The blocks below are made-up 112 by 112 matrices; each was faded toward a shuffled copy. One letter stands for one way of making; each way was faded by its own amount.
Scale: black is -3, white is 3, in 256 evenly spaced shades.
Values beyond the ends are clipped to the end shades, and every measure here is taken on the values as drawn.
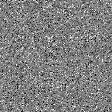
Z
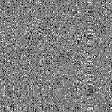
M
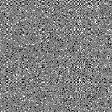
M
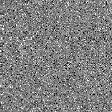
Z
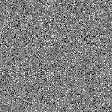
Z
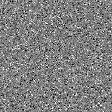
Z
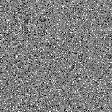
Z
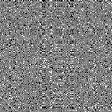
M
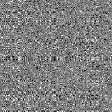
M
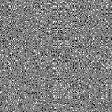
M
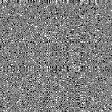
M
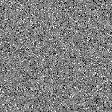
Z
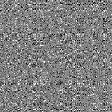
M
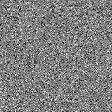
Z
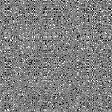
M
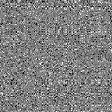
M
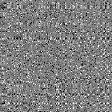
M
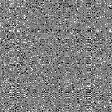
M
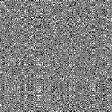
M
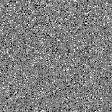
Z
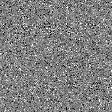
Z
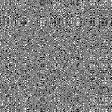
M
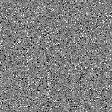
Z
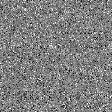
Z
